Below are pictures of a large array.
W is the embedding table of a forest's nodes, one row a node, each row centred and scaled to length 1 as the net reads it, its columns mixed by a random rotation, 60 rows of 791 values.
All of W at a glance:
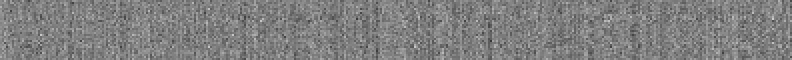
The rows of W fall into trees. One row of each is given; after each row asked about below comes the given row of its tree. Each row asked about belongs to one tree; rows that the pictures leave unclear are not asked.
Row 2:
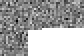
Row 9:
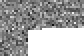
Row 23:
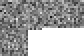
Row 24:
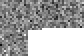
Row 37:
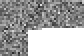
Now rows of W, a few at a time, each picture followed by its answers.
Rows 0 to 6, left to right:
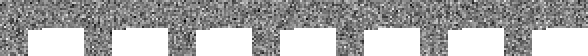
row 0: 2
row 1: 23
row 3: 37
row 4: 23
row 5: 24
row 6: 9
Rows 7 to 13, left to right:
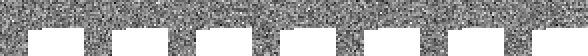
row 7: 23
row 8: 2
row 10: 23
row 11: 9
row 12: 9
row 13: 9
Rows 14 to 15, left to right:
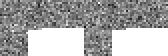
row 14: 37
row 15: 24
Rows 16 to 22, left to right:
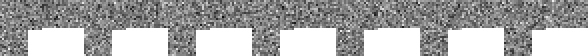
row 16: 24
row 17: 24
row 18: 24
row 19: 24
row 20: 37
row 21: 37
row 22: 37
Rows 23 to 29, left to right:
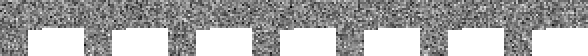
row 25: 23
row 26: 37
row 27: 23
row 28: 24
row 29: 9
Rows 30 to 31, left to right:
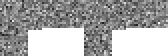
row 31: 9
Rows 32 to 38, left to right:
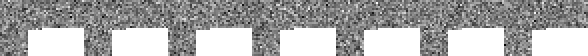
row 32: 23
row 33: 2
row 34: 23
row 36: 9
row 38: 24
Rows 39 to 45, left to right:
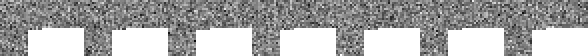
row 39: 23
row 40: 23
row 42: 24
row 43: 24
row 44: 2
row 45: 23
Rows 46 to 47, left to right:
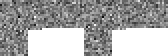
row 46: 2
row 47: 2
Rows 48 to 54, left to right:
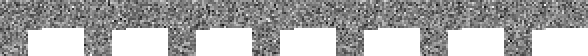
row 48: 37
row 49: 24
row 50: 37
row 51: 23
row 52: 37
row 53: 37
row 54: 37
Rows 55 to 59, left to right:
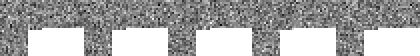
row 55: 23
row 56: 23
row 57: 9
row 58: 37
